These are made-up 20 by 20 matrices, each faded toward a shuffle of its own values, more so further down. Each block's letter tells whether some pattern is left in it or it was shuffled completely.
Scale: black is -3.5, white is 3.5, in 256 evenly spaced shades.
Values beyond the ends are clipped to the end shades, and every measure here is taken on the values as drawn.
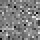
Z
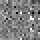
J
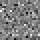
Z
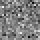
Z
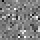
J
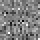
J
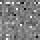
J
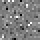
Z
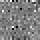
J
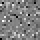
Z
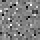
Z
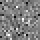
Z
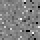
Z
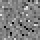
Z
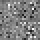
Z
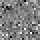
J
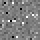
Z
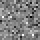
Z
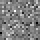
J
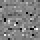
J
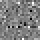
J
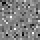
Z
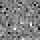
Z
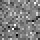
Z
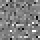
J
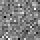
Z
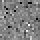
Z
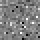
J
